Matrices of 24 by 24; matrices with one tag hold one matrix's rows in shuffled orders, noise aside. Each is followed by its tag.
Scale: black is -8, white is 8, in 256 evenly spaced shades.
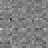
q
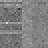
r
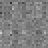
q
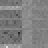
r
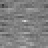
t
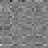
q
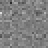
q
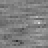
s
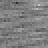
s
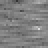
s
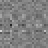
q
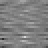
t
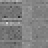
r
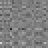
q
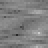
s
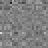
q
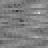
s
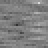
s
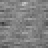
t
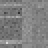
r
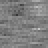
s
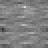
t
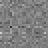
q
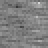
s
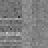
r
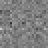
q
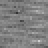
s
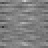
t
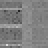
r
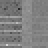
r
